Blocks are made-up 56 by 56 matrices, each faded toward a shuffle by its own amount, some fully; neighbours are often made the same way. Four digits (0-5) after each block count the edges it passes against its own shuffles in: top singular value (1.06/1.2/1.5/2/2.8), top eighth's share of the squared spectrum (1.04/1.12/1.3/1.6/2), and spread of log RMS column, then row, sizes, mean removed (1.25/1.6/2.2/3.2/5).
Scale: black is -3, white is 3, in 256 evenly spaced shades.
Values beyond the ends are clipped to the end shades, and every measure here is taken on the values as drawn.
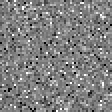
0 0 0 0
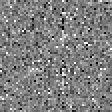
2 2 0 0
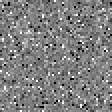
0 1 0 0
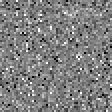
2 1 0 0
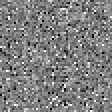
2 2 1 0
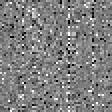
4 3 2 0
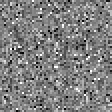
3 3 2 0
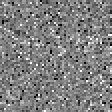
2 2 1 0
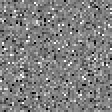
2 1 0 0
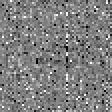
3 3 2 0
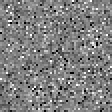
2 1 0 1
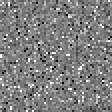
0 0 0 0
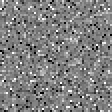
0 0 0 0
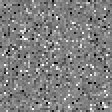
1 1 1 0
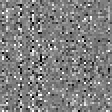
3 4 3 1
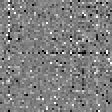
3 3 2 1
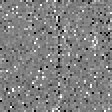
2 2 1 0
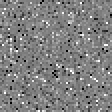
0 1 0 0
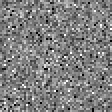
0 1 0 0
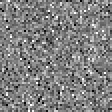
0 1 0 0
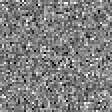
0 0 0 0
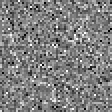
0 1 0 1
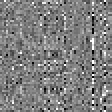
4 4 3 2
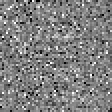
2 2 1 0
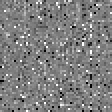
2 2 2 0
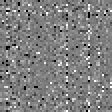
3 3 2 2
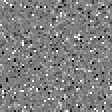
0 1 0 0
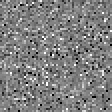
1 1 0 0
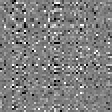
4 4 3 2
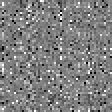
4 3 2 1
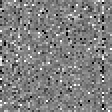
2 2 2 0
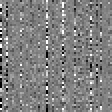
3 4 4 0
